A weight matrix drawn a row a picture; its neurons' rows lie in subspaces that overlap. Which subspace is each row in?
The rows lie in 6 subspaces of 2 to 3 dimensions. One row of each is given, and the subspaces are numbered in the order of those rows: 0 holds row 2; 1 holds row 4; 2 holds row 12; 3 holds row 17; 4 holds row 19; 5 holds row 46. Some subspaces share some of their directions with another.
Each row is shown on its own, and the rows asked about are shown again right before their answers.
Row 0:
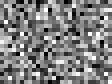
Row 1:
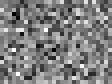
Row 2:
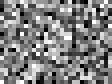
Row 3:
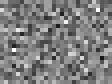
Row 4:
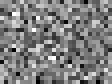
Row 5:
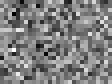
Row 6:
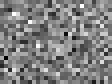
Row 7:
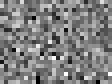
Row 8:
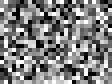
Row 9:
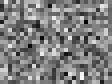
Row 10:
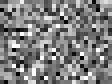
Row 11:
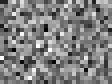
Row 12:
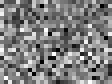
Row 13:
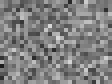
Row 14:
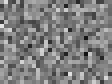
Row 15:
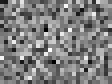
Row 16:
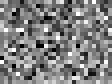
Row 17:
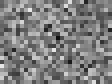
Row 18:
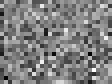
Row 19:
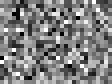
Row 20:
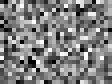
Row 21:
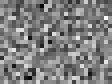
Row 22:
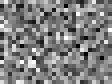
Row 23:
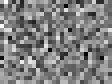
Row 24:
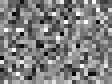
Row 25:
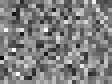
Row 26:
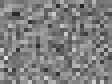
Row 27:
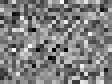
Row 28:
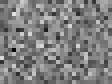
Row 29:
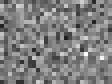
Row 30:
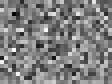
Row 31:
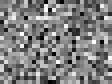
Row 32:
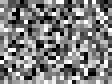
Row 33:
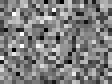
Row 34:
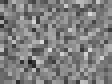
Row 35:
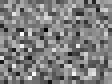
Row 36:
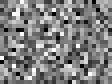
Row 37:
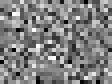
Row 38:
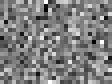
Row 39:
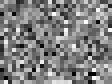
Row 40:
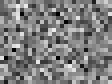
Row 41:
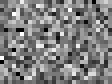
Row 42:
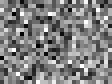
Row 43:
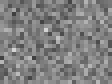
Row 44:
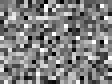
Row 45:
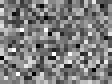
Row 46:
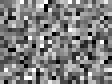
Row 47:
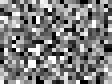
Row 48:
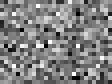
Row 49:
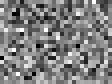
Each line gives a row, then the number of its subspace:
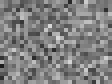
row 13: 3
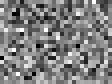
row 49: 2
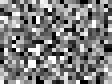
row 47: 1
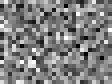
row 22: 0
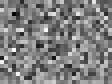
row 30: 3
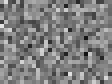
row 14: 1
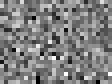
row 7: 1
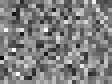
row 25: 4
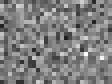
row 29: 0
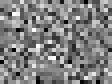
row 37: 1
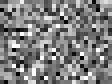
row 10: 3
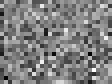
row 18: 2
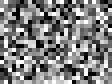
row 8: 2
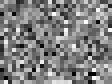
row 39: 2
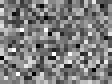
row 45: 2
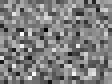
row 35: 5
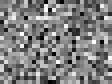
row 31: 5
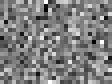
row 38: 5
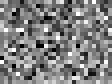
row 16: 4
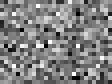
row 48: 4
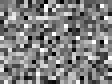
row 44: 5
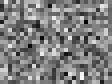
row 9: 1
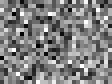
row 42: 0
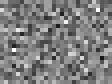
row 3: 3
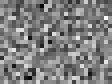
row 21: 5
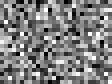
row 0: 5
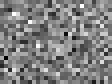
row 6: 3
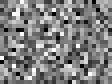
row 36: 4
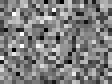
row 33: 5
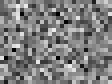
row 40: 4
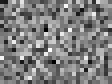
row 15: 0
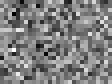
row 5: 5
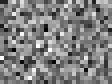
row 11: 0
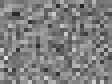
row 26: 3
